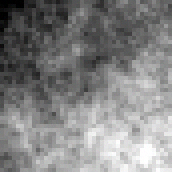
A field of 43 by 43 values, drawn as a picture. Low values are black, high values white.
The ninth with the lowest average is the top left. The bottom right is the ninth with the highest average. On average the colour sits 50% of the way up the scale. The field is mottled with small blotches. There are no regular stripes. There is an overall slope up to the bottom right.
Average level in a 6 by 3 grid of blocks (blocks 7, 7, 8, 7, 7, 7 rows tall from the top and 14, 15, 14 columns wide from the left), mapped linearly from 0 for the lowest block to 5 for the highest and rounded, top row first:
0 1 2 / 1 1 2 / 1 2 3 / 2 3 4 / 3 4 4 / 3 4 5
